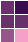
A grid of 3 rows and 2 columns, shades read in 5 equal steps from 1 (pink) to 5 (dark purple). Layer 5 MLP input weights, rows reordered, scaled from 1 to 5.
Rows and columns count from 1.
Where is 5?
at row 1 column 2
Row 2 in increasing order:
4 4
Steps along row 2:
same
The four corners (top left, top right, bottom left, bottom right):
4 5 3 1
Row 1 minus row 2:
0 1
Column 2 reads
5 4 1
